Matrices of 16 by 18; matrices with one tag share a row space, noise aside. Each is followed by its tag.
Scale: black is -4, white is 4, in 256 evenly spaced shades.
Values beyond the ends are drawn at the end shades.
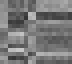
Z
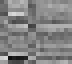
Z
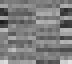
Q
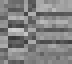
Z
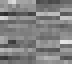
Q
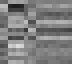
Z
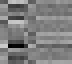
Z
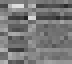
Z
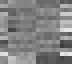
Q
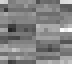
Q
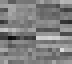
Q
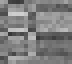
Z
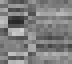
Z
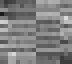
Q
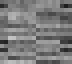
Q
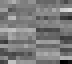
Q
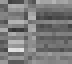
Z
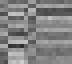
Z
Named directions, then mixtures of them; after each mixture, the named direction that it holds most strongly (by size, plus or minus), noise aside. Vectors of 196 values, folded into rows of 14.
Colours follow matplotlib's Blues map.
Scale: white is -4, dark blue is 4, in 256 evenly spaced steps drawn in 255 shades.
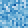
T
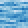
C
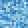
T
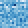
T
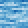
C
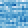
C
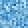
T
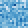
T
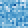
T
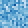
T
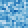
T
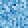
T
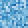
T
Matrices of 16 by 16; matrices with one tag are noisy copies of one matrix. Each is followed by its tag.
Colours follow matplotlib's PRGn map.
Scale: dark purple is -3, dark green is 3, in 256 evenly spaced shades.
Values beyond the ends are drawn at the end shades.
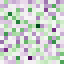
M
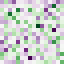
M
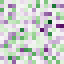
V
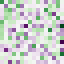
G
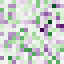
V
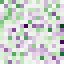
G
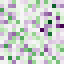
V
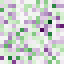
V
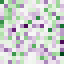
G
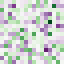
V
